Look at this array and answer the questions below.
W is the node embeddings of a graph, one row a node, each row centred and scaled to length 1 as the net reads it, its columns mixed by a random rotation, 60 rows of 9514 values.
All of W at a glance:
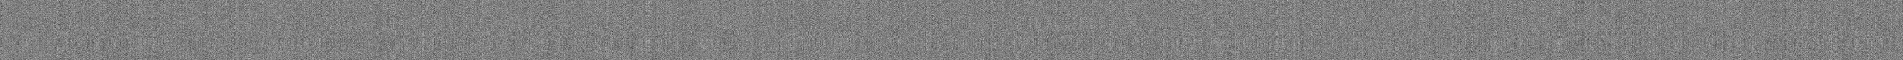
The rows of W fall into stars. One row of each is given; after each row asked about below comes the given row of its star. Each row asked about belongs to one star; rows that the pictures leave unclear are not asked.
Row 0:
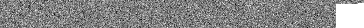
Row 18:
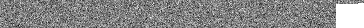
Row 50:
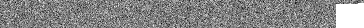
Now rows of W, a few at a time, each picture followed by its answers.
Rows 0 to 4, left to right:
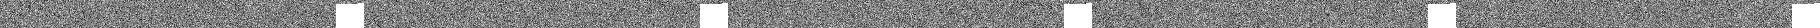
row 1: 50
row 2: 50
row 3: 50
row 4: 18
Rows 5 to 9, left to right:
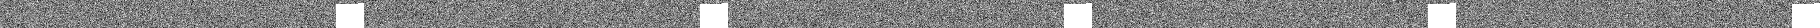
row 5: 18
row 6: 50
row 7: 18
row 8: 50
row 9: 18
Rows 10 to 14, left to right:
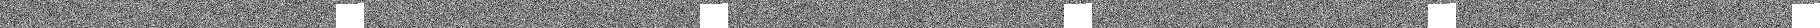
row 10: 50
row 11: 18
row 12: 0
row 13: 0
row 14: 18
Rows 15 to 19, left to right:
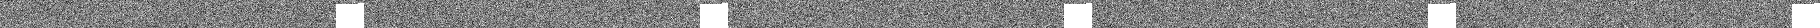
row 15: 50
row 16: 50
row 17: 18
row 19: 18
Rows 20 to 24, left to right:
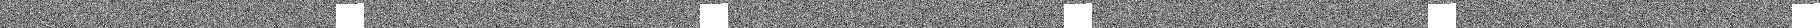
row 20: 0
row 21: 18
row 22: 0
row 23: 18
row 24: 50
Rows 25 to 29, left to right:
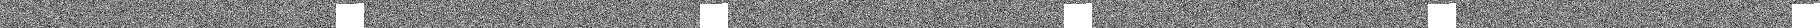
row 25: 18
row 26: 18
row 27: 18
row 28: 18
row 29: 50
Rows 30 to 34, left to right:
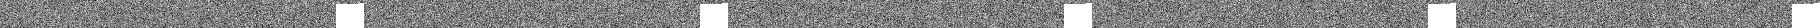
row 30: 18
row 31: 0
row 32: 50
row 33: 0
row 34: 0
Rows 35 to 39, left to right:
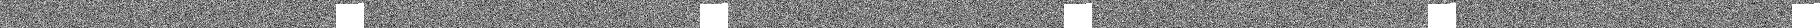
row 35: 50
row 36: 18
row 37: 18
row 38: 50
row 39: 50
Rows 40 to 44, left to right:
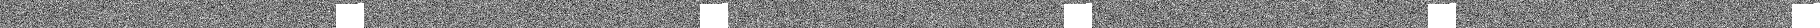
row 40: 50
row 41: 50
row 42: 50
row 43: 50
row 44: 50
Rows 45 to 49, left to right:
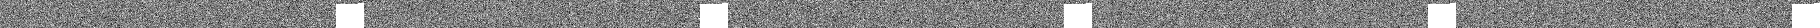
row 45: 0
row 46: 50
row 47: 0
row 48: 0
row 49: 0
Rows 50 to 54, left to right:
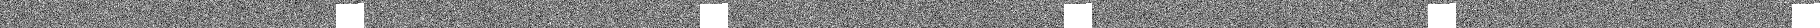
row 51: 18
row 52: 18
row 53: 0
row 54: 50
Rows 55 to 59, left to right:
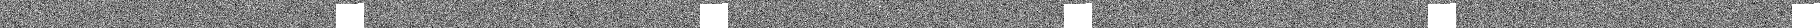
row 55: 0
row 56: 18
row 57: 0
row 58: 18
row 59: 50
